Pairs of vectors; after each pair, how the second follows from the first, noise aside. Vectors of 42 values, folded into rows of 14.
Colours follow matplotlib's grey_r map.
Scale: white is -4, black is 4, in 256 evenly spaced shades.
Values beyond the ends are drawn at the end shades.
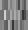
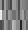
shuffled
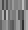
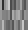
shuffled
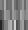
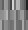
reversed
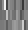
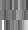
shuffled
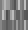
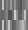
reversed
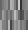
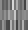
shuffled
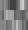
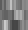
reversed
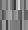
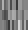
shuffled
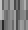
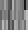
reversed
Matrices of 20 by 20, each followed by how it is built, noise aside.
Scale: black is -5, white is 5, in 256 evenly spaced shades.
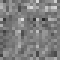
low rank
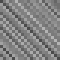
Toeplitz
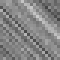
Toeplitz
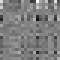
low rank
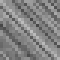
Toeplitz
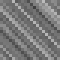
Toeplitz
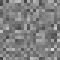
low rank
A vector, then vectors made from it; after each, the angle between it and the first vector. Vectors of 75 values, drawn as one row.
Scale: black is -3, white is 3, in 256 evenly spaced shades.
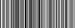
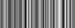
orthogonal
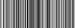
partly aligned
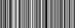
partly opposed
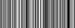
partly opposed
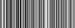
partly aligned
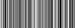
orthogonal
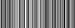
nearly opposite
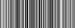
partly aligned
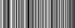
orthogonal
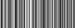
partly opposed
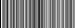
partly aligned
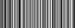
partly opposed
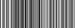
nearly parallel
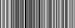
nearly parallel
